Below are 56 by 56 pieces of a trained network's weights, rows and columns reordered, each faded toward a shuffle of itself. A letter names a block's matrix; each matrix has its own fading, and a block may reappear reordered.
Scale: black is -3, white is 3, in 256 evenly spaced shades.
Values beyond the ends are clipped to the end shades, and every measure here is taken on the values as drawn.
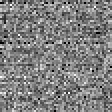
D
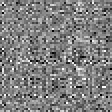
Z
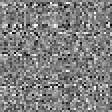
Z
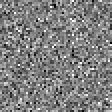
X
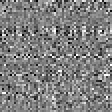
Z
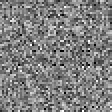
D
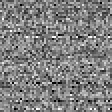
D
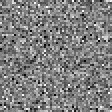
X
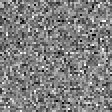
X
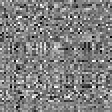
Z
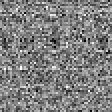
D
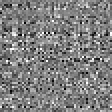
Z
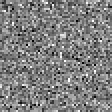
X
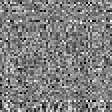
Z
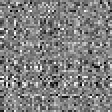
Z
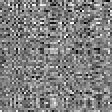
Z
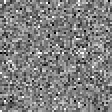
X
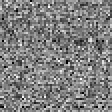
D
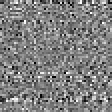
Z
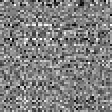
Z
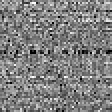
D
